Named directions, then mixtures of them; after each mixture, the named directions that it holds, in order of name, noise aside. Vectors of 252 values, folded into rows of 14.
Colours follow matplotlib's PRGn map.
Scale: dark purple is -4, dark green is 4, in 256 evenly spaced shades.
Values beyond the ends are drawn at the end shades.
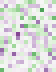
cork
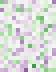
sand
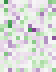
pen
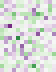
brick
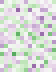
cork, sand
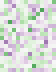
brick, cork, pen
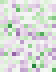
cork, pen, sand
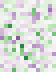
brick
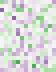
sand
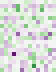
cork, pen, sand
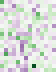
brick, pen, sand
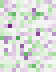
brick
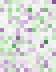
brick, pen, sand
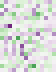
brick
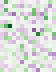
brick, pen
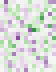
cork, pen, sand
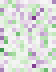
brick, cork, pen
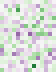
cork, sand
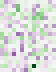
brick, cork, sand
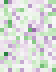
pen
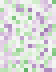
sand
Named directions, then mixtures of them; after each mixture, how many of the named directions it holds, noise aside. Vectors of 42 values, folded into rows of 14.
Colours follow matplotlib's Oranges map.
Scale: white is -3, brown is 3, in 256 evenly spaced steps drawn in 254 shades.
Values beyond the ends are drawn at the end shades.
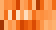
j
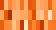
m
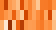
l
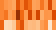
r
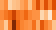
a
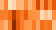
one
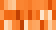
three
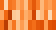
three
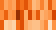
one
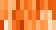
three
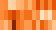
one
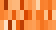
one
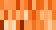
three
